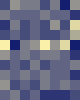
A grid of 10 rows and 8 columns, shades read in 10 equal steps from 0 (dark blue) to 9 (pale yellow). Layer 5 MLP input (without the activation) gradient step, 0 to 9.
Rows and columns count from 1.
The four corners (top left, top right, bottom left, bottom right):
2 5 3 2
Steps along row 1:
up down same down up down up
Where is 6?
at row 4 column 8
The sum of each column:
37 30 30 33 34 33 30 31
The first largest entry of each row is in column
2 1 8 8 1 1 4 1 1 2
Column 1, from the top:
2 4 1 2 9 5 2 4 5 3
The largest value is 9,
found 2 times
